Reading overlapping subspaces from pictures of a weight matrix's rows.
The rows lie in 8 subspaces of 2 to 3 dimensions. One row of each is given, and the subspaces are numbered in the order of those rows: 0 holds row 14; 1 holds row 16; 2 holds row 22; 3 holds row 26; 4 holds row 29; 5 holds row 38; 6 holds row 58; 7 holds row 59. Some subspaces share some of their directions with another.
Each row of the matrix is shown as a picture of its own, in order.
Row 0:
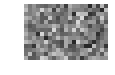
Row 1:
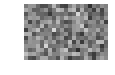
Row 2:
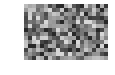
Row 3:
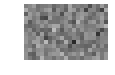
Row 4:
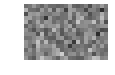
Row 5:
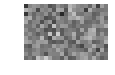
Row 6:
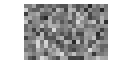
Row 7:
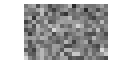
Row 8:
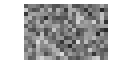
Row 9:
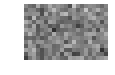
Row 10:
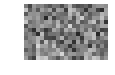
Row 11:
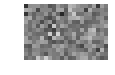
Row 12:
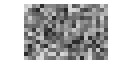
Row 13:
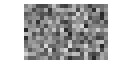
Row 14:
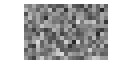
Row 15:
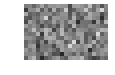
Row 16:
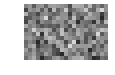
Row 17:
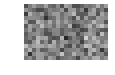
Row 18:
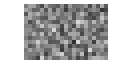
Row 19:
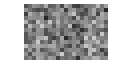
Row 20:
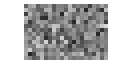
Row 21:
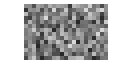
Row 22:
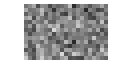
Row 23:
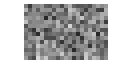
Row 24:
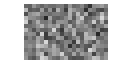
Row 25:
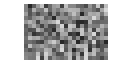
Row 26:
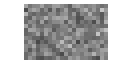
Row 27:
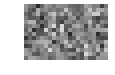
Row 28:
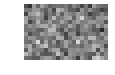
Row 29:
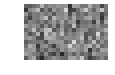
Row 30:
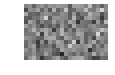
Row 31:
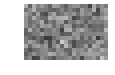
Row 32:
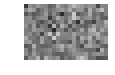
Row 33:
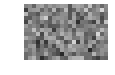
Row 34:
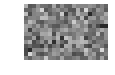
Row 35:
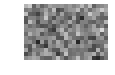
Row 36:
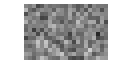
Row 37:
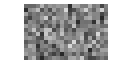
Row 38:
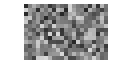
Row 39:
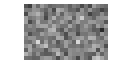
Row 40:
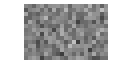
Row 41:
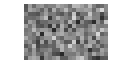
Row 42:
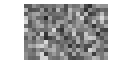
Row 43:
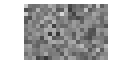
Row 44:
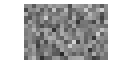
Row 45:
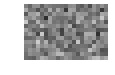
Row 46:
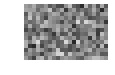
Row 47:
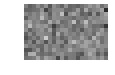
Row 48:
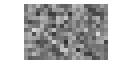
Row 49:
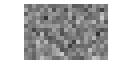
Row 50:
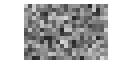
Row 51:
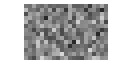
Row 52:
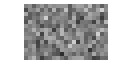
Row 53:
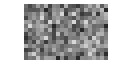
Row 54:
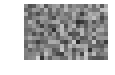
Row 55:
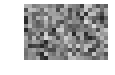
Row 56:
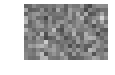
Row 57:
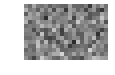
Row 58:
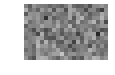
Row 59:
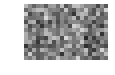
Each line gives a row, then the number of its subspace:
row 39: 4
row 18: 6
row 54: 6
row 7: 2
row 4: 3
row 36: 1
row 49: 1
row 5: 5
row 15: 4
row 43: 5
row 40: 6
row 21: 2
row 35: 4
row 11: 5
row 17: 7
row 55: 0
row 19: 7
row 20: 7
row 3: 7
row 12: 4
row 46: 0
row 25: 6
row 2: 0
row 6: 1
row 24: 0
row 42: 0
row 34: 7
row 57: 3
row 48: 1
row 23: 6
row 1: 1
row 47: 7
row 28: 4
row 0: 7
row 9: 2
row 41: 5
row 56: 0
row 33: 1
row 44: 2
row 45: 2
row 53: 7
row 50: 3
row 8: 3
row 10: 6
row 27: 1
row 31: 3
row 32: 5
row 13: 1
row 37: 4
